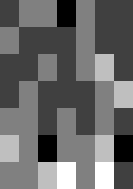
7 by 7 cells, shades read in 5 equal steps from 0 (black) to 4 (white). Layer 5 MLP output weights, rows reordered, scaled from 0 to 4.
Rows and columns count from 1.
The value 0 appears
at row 1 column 4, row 6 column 3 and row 6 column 7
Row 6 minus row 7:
1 0 -3 -2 0 -1 -1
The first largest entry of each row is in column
2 1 6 7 1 1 4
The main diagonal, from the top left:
1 1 2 1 1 3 1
